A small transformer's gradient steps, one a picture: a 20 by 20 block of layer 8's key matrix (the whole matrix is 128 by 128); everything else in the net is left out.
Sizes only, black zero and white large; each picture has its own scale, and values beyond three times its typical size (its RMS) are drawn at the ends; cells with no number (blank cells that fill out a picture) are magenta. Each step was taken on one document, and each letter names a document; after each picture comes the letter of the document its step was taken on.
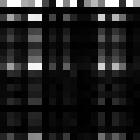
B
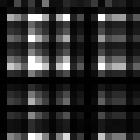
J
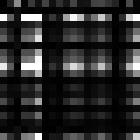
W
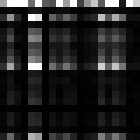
B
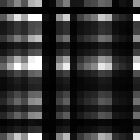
J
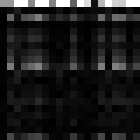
B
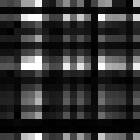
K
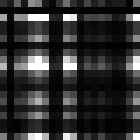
W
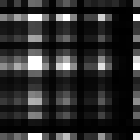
J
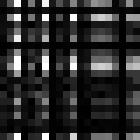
W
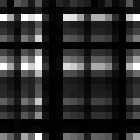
W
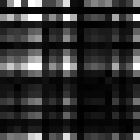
W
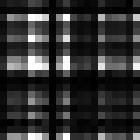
J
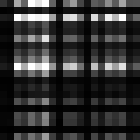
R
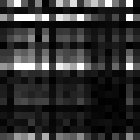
B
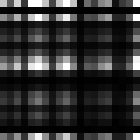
R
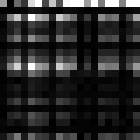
R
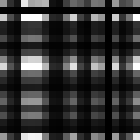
K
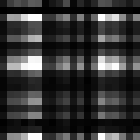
J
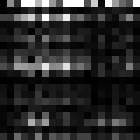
R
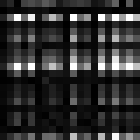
B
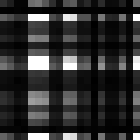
R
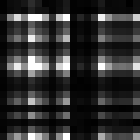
J
